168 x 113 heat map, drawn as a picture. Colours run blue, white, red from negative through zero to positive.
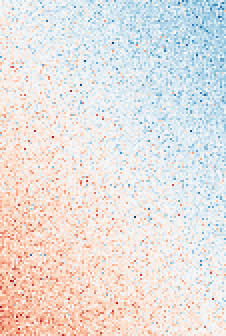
The values follow a bell shape. The bottom left is the ninth with the highest average. The top right is the ninth with the lowest average. Neither half mirrors the other. No regular stripes run through it. Values rise toward the bottom left. No row or column stands out.
